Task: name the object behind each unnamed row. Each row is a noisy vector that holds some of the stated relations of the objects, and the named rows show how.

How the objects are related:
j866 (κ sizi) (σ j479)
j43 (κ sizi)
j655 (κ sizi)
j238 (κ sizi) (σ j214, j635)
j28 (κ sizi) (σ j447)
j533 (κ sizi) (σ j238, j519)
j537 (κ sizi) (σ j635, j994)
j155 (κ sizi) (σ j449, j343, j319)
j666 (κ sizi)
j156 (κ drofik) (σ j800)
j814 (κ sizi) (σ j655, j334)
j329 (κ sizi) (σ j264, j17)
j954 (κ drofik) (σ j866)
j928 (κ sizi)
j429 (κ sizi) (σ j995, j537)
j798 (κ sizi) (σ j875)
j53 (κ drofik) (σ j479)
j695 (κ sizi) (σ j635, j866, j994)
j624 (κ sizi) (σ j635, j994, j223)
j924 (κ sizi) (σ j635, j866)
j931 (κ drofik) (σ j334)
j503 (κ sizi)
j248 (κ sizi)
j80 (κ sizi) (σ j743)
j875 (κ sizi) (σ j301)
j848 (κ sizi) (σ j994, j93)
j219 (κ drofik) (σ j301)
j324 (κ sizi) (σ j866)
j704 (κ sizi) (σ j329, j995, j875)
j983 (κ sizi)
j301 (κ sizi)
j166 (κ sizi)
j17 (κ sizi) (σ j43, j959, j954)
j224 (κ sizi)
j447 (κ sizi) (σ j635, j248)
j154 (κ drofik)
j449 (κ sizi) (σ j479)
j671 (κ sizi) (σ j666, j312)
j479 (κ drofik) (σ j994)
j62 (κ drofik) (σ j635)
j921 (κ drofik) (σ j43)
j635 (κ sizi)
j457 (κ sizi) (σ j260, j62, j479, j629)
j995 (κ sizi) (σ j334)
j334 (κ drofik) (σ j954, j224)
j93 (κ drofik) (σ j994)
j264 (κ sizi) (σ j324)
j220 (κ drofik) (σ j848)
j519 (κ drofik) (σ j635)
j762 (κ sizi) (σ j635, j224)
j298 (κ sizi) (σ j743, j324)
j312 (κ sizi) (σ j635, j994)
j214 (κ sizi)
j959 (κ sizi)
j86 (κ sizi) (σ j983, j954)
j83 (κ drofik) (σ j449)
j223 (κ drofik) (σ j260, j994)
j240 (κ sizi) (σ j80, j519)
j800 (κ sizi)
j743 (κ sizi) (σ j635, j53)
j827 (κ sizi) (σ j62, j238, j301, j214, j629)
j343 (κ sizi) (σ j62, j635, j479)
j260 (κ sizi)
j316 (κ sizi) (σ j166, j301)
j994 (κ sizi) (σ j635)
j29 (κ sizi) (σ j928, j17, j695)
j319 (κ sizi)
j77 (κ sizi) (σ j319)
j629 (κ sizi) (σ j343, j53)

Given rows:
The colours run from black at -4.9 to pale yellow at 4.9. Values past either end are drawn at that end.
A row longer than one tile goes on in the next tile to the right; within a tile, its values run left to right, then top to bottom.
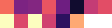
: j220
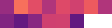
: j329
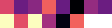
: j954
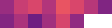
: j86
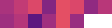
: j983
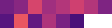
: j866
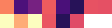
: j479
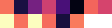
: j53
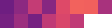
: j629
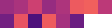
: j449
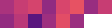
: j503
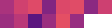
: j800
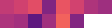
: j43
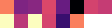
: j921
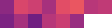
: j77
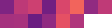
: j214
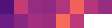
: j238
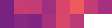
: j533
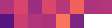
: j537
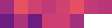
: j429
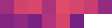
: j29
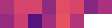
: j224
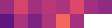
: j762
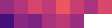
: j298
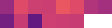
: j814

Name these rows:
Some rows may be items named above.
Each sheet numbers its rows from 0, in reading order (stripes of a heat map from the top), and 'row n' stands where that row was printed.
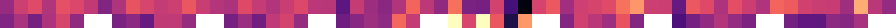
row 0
j86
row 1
j704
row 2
j28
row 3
j238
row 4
j83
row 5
j848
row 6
j264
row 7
j875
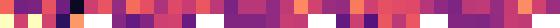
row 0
j220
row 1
j329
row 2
j827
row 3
j995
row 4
j827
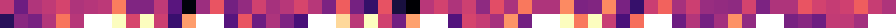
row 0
j743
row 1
j154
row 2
j866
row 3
j519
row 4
j994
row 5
j93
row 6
j635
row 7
j704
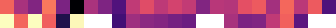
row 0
j334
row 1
j324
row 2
j17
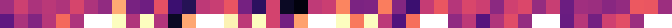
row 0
j762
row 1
j219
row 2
j62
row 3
j93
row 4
j248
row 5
j343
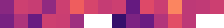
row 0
j155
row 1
j80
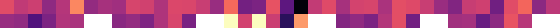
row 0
j301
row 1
j29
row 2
j156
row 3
j29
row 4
j214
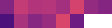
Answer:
j924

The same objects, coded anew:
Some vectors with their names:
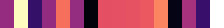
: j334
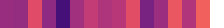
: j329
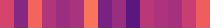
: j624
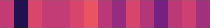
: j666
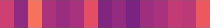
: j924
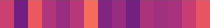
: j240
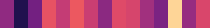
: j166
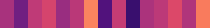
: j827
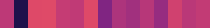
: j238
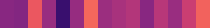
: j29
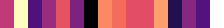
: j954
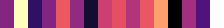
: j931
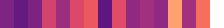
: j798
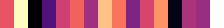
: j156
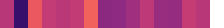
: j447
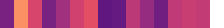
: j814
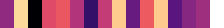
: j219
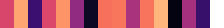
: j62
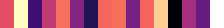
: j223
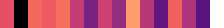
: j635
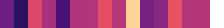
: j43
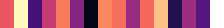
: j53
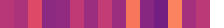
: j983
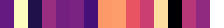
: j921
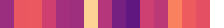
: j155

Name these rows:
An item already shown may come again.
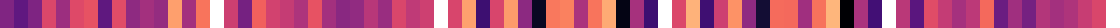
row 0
j798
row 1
j343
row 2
j62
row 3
j519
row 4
j533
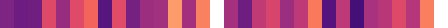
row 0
j316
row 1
j827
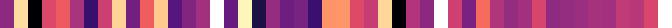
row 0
j219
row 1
j921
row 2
j695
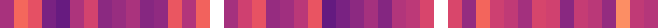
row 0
j86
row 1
j429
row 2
j449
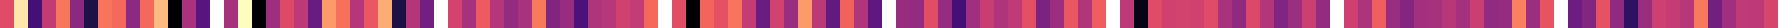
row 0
j93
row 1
j154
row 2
j457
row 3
j635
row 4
j329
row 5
j248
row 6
j264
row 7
j17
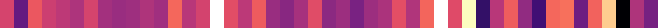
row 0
j629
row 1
j298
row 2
j220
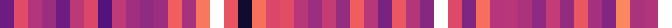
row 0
j704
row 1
j994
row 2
j866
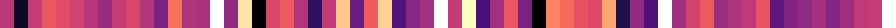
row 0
j214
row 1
j219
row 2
j954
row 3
j762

